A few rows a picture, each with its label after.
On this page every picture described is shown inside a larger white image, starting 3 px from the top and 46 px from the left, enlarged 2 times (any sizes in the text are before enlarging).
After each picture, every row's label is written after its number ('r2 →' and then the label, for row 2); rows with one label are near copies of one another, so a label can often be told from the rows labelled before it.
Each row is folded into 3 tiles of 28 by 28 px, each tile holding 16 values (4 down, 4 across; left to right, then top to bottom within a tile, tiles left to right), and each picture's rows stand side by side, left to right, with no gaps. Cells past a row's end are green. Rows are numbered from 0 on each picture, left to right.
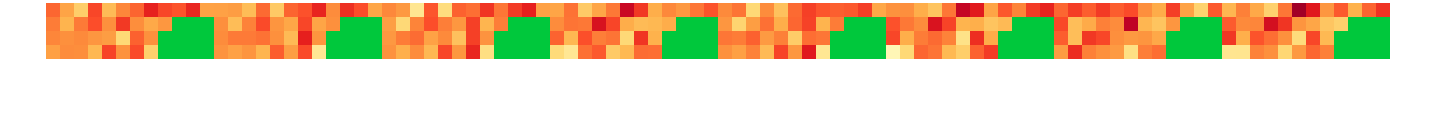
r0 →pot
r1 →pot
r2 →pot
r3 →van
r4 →pot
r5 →van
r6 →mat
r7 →van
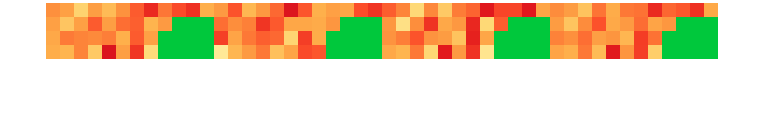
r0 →pot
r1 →van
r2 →pot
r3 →pot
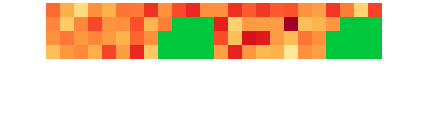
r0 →pot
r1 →mat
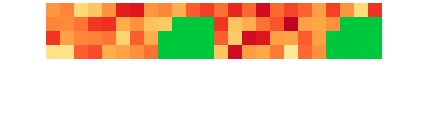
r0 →van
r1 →mat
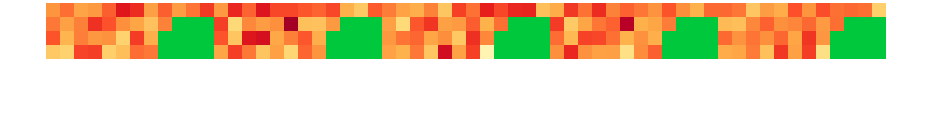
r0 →van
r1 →mat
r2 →pot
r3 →mat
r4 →pot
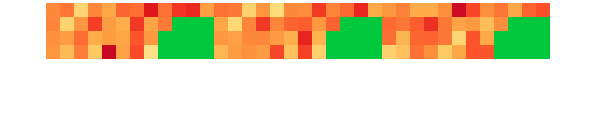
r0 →pot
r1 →pot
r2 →van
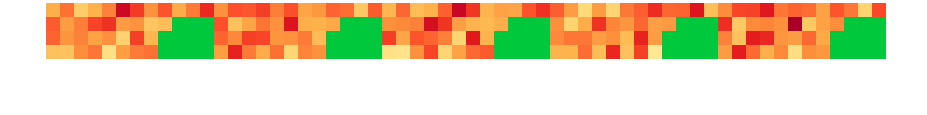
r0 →van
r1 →mat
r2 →van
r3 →pot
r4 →mat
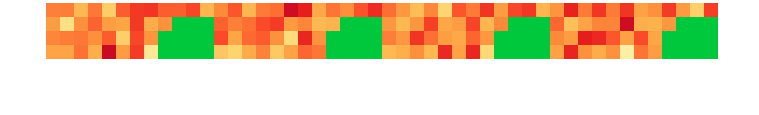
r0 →pot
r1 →van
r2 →pot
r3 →mat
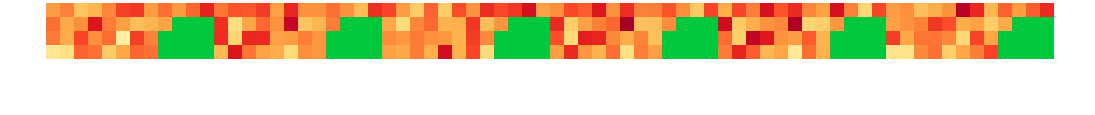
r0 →van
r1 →mat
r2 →pot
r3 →mat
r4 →mat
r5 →van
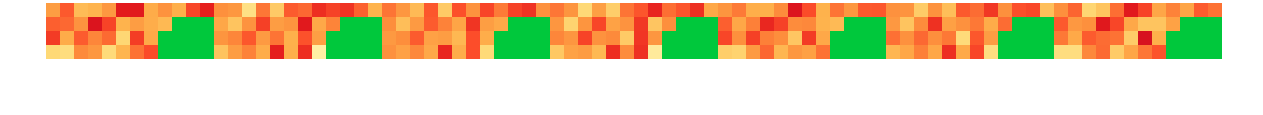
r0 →van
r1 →pot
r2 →pot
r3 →pot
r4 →van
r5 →pot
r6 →van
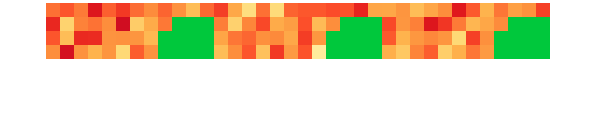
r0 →mat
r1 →pot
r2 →van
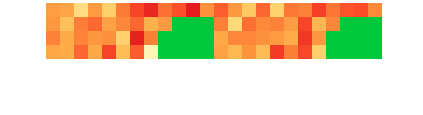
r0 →pot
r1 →pot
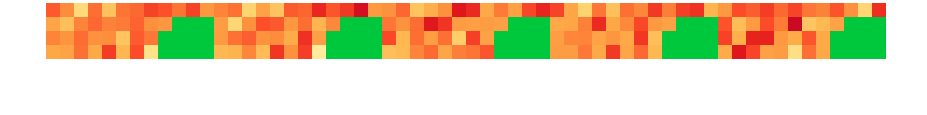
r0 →pot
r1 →pot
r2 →van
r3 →pot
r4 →mat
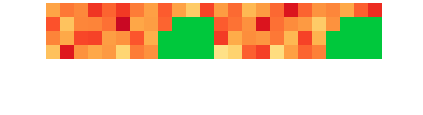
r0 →mat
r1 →van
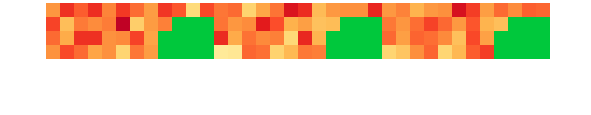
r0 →mat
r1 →van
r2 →van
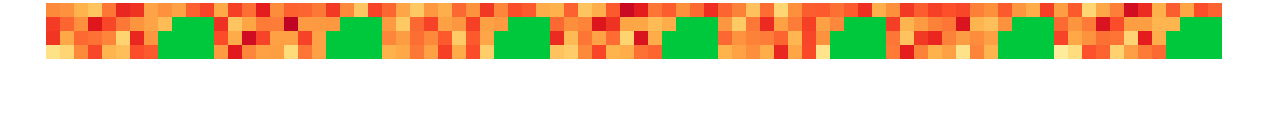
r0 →van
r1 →mat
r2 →pot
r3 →van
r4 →pot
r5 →mat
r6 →van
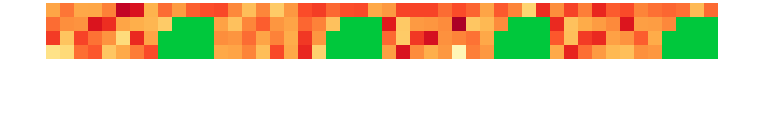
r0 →van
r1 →pot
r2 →mat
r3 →mat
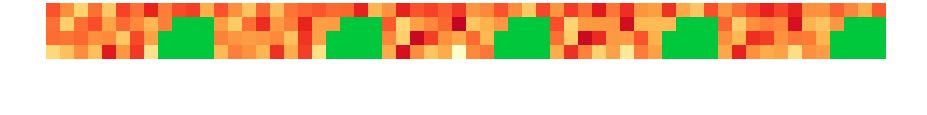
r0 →pot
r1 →pot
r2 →mat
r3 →mat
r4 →mat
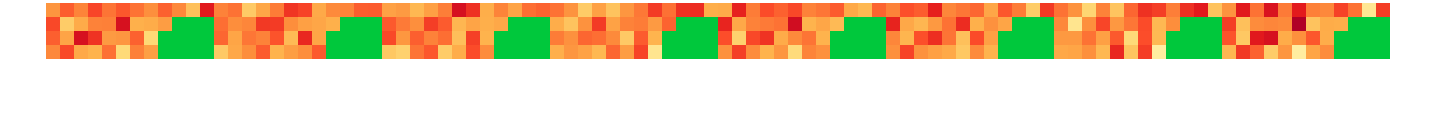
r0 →mat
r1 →van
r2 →van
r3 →pot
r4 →mat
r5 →mat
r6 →pot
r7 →mat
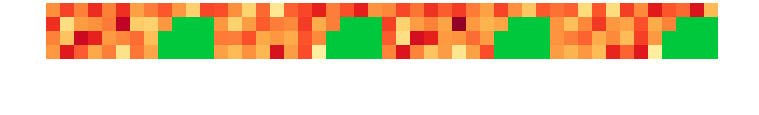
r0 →mat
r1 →pot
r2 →mat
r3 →pot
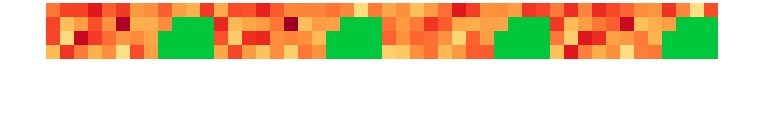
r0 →mat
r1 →mat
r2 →van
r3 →mat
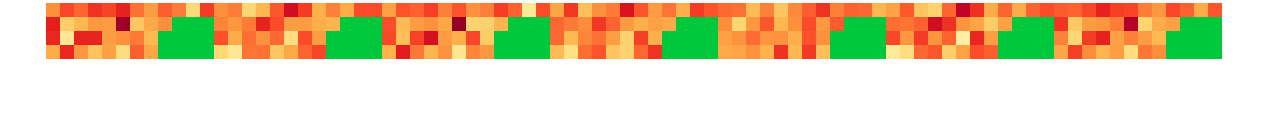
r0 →mat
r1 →van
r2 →mat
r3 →van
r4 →pot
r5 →van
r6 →mat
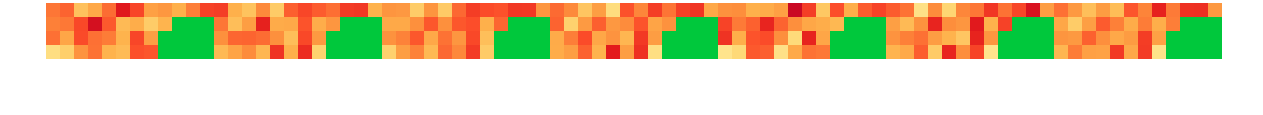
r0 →van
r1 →pot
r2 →pot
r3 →pot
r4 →van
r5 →pot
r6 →pot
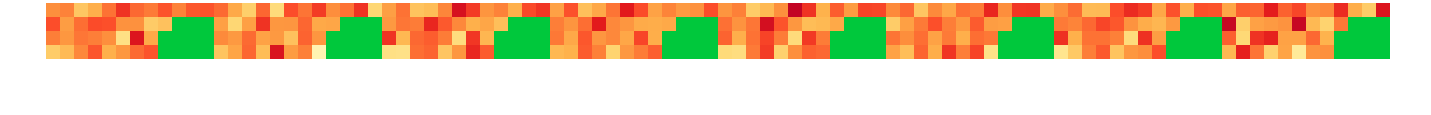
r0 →van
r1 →pot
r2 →van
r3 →van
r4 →van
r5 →pot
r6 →van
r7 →mat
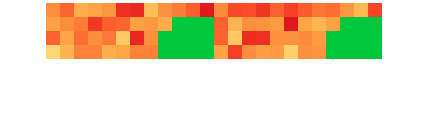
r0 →van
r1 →mat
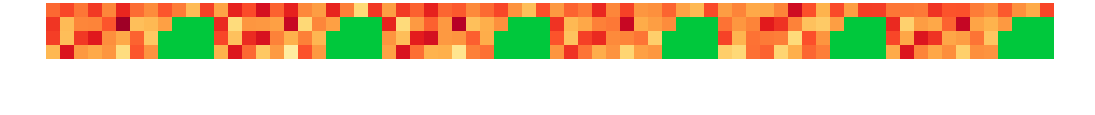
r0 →mat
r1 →mat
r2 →mat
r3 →mat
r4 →van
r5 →mat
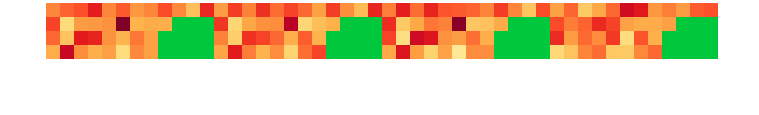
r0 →mat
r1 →mat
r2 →mat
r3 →van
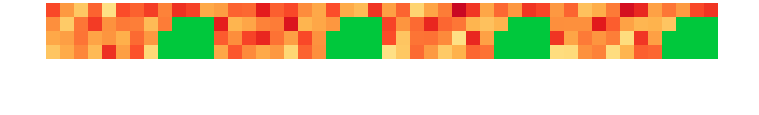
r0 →pot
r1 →mat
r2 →van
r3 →van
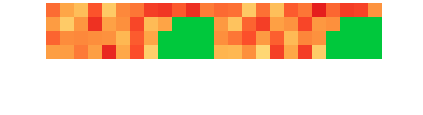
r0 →pot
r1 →pot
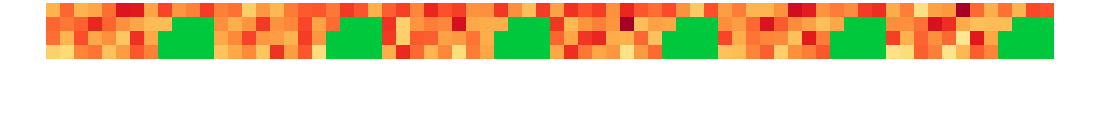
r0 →van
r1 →pot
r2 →mat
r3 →mat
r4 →van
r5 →van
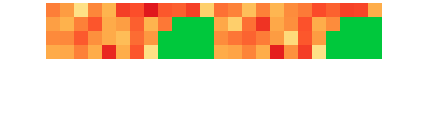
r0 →pot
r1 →pot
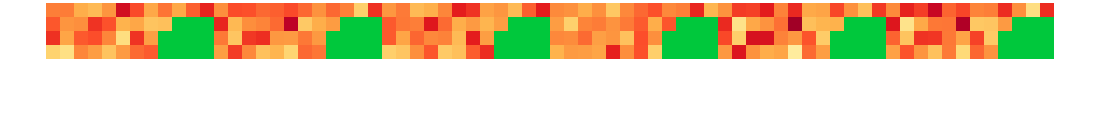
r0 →van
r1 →mat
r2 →van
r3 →pot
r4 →mat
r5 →mat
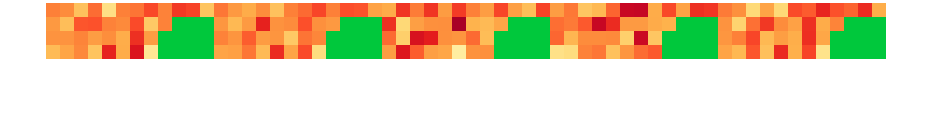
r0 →pot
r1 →pot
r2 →mat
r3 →van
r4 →pot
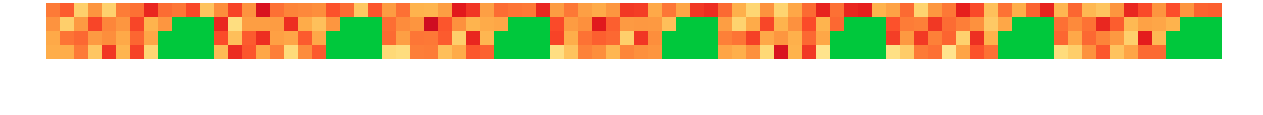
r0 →pot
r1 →mat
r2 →van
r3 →van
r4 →pot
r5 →van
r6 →van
